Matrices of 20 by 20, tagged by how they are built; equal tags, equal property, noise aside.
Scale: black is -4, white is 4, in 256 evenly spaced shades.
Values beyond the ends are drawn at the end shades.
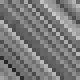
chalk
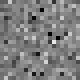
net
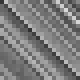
chalk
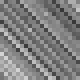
chalk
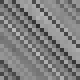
chalk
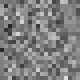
net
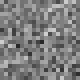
net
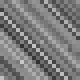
chalk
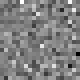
net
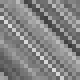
chalk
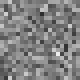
net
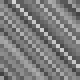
chalk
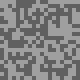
net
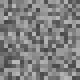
net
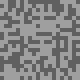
net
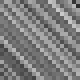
chalk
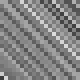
chalk
